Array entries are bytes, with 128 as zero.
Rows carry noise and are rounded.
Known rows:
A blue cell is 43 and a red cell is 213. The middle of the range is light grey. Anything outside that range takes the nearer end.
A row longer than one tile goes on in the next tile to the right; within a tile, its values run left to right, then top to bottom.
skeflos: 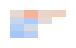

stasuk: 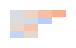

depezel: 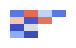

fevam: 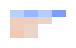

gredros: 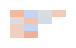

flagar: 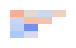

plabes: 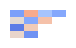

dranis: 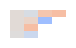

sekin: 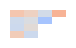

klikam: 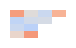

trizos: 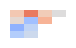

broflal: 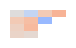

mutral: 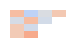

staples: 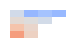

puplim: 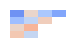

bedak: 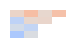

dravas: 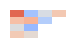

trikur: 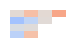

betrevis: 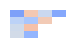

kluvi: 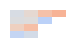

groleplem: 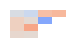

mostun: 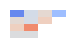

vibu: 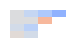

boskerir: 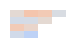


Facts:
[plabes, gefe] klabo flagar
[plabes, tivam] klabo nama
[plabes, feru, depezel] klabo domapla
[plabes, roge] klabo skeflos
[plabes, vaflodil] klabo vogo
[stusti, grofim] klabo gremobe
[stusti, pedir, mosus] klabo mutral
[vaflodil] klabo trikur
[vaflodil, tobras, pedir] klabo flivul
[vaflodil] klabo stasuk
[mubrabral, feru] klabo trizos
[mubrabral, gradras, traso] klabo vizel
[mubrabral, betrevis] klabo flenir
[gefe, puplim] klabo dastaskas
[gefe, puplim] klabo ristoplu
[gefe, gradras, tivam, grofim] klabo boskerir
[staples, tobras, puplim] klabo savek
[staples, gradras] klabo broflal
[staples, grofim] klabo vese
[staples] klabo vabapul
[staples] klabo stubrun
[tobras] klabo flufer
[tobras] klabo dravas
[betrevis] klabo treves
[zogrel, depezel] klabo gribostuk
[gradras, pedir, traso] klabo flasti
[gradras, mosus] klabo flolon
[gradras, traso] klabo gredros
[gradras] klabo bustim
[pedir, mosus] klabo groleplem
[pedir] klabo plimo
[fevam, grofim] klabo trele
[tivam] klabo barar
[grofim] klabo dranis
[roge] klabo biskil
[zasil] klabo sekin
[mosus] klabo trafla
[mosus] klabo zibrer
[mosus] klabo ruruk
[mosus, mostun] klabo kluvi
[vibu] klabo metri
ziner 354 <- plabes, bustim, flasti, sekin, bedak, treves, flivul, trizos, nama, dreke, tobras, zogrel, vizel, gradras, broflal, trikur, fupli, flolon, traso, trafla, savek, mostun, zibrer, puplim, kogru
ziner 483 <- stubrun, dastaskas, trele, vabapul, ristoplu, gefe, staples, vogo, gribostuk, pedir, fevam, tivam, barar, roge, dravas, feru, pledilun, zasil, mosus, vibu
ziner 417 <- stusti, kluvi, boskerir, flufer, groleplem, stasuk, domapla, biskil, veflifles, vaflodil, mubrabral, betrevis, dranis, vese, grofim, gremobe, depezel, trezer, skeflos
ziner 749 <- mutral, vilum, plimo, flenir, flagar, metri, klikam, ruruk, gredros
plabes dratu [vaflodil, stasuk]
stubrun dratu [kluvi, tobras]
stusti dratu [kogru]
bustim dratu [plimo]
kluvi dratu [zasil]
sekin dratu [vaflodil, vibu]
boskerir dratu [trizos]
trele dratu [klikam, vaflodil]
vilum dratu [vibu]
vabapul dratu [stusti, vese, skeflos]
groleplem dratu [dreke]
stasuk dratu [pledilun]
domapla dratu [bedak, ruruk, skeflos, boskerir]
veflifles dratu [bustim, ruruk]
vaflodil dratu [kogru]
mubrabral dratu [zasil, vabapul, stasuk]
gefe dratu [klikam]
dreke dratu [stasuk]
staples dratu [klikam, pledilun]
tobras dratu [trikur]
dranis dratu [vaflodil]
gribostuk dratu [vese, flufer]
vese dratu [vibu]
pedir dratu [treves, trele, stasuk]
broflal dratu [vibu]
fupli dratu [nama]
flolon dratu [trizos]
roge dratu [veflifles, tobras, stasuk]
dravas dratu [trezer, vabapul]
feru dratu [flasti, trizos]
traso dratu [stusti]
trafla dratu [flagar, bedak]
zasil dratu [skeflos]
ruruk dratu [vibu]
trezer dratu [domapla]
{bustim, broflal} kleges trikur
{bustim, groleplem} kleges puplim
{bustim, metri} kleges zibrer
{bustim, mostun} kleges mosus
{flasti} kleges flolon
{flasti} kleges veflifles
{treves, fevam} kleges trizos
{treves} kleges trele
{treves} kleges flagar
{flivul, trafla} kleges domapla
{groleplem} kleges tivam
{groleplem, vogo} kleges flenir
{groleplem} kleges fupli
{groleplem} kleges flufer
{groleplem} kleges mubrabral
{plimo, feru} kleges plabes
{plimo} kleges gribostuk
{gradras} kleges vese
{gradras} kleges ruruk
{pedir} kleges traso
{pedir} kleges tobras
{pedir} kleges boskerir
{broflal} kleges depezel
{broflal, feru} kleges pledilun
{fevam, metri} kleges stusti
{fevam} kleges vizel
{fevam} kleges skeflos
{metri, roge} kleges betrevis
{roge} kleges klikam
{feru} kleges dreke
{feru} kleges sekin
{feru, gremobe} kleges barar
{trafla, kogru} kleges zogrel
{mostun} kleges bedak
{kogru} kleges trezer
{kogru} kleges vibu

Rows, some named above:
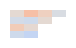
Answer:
boskerir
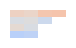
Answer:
trezer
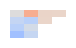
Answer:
skeflos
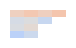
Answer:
trezer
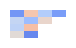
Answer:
mubrabral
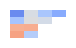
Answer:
traso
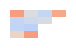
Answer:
klikam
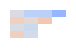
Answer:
zasil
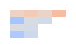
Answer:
flufer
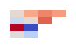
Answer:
flolon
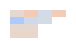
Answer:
vizel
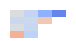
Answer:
tivam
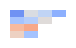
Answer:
stusti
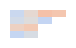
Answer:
kluvi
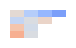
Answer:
mosus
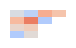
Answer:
trafla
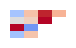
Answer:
flasti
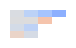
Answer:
vibu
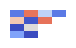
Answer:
depezel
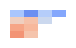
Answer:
pedir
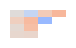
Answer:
broflal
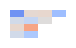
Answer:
vaflodil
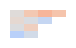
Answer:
biskil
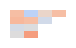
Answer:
metri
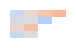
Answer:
kluvi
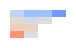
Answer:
gefe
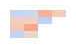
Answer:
gremobe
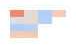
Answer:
ruruk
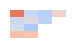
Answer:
trele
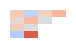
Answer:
plimo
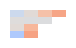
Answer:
treves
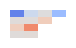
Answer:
mostun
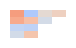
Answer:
vogo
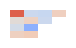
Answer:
barar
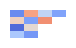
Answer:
zogrel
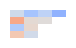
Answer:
roge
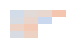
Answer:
savek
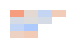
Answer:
flenir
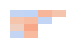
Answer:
flivul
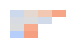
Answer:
treves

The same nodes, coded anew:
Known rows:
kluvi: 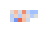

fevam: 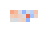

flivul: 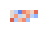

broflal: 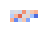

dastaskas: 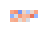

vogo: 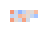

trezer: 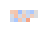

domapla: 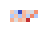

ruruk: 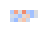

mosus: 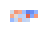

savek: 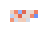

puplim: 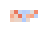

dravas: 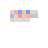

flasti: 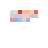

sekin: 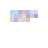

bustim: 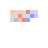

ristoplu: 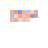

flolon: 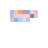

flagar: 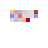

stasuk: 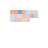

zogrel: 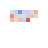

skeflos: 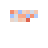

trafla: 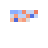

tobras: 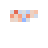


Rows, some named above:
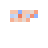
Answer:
nama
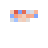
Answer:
vese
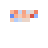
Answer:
boskerir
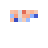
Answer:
gremobe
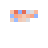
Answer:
vese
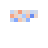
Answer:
mostun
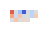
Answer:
roge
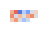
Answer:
gefe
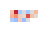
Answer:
grofim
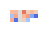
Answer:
gremobe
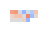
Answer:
fevam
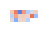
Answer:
dranis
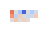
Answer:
roge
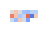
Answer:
pedir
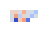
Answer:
groleplem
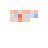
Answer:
trikur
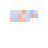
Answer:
vizel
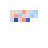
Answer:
groleplem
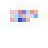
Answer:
feru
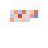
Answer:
savek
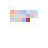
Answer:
depezel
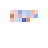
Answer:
plabes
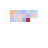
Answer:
depezel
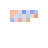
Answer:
betrevis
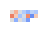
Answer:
pedir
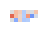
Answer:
gradras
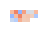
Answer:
flufer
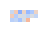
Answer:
vilum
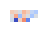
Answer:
groleplem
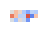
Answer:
pedir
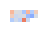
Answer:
metri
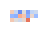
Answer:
gribostuk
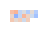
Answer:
pledilun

